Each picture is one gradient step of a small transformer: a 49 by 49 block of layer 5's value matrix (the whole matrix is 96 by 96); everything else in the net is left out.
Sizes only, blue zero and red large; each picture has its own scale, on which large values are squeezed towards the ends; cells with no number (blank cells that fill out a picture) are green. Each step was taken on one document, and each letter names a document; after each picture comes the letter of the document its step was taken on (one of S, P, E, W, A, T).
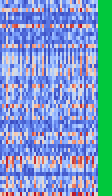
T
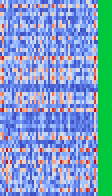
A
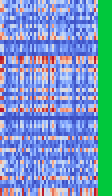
A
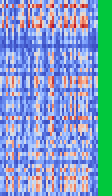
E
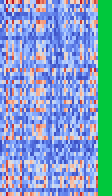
T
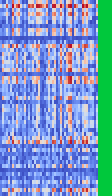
E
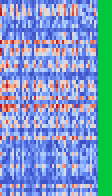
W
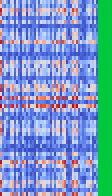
W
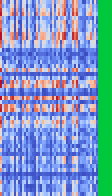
W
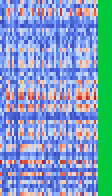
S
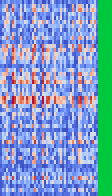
T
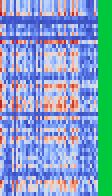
W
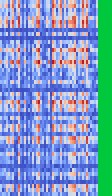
E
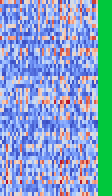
S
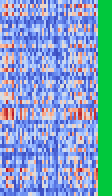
T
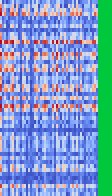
W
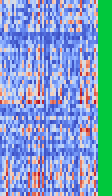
S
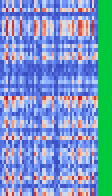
T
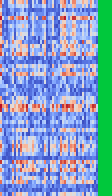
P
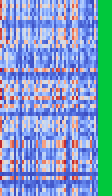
W
